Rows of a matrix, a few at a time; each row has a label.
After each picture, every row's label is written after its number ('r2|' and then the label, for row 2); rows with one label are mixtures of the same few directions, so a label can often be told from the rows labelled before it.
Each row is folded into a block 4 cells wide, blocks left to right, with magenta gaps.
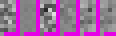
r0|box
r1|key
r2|key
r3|key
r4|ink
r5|ink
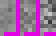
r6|ink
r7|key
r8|box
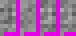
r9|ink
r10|ink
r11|ink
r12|ink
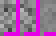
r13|key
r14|key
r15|key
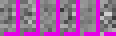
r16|ink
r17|box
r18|key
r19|ink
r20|ink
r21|box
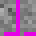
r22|key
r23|box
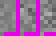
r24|box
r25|key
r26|box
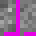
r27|ink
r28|ink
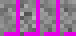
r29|key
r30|box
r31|key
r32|key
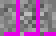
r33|key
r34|box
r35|box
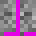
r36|box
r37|box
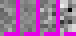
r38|key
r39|key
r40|ink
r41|ink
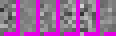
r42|ink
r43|key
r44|box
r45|box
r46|box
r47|ink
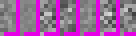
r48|box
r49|key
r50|box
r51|ink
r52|ink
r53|box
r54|key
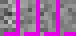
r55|box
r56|ink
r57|box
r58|key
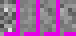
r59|key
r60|ink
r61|key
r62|key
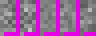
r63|box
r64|key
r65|ink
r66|box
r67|ink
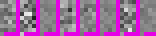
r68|box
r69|box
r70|key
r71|ink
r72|key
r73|key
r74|key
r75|key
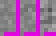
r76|box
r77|key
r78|ink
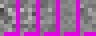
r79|key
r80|ink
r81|ink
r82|box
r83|key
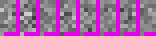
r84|ink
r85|box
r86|key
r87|box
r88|key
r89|key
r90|ink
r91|key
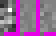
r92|ink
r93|box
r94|box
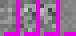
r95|ink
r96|key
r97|key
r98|box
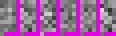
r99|ink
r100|key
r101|box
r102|ink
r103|key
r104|key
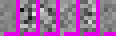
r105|box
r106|ink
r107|key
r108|ink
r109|box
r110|key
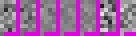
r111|key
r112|ink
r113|key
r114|key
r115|key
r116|box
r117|ink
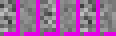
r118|box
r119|key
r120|box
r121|key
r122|box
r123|box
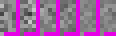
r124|box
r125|box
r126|key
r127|ink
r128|box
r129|key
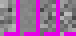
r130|ink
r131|box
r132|ink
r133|box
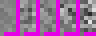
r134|key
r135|ink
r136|key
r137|key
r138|box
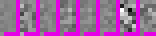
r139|box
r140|box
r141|box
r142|ink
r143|ink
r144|box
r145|key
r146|key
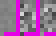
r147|box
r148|box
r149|key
